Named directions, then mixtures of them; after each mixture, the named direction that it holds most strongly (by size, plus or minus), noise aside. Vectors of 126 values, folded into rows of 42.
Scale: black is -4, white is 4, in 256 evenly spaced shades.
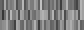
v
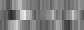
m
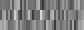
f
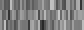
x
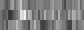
m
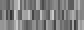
f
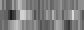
m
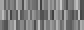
v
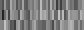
v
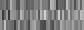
x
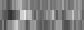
m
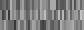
x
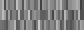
v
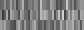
v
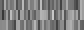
v
